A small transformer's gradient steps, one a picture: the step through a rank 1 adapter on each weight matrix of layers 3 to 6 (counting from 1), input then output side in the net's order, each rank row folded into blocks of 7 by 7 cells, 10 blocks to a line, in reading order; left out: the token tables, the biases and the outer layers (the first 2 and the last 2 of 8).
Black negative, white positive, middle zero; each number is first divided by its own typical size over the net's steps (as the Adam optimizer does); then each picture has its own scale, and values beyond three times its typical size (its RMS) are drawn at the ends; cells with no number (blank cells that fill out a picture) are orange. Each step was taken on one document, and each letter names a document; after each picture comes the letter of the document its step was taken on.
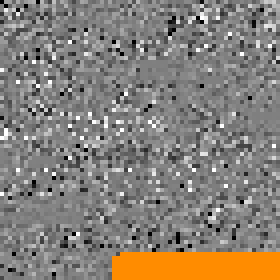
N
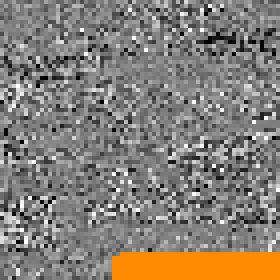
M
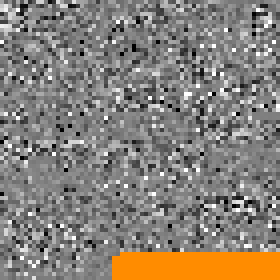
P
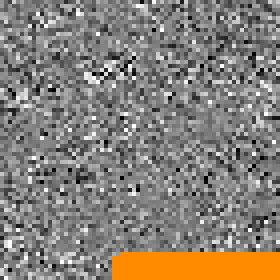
M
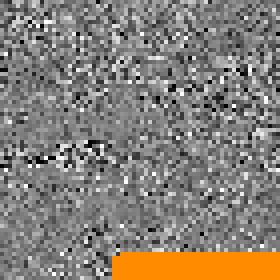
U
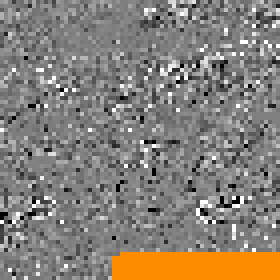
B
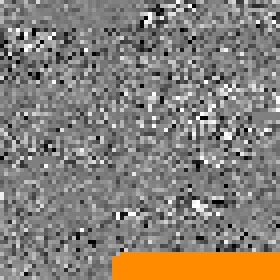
P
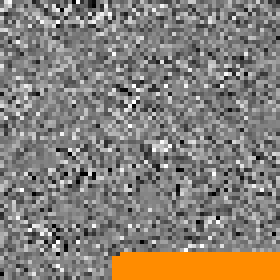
M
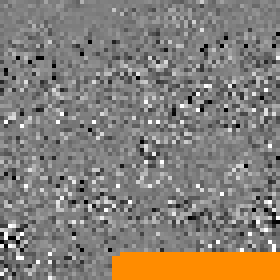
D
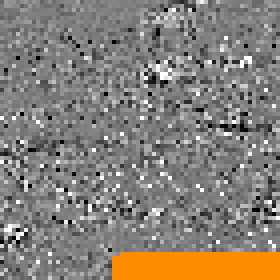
D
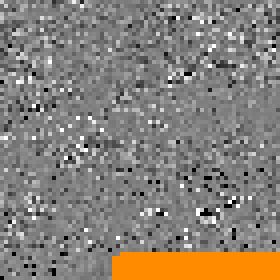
N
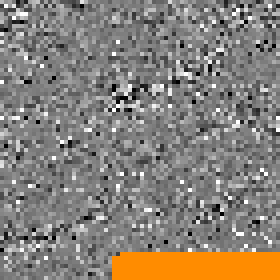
B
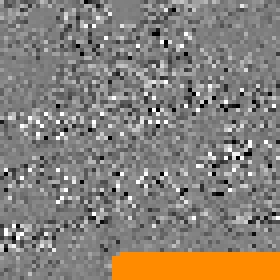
D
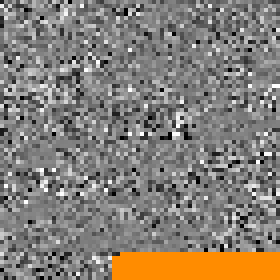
M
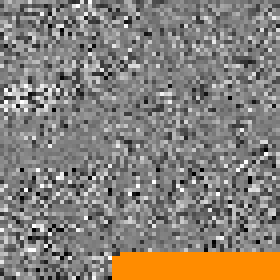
M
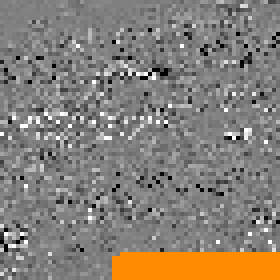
D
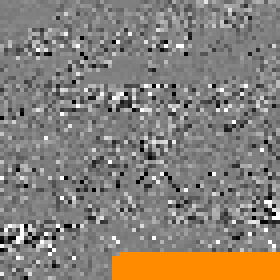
D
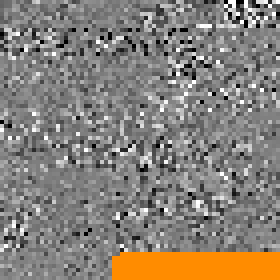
P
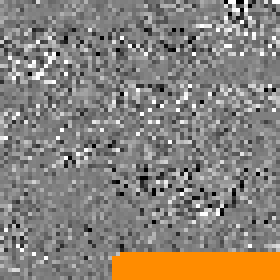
P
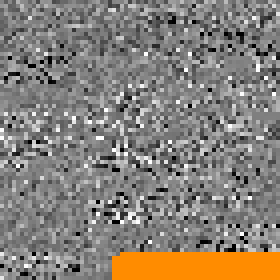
P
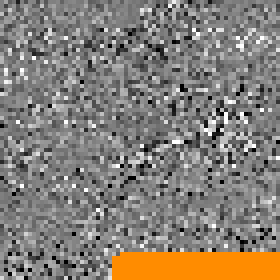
U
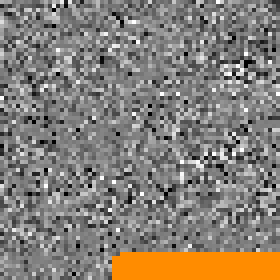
M
